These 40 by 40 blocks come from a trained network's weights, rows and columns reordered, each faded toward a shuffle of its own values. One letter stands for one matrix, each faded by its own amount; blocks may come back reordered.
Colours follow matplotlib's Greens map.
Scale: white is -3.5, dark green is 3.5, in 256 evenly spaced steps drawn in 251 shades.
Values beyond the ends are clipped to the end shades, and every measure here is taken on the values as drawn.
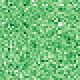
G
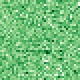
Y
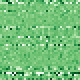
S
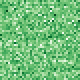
Y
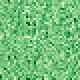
G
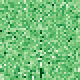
Y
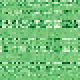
S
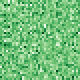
G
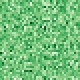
G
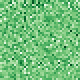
G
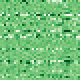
S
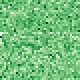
Y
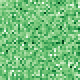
Y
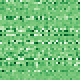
S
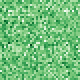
Y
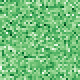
Y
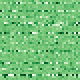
S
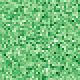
Y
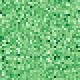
G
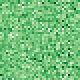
G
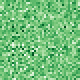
G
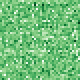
Y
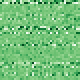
S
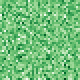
G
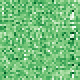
G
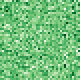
G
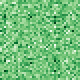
G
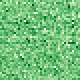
Y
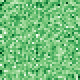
G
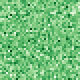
Y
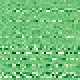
S
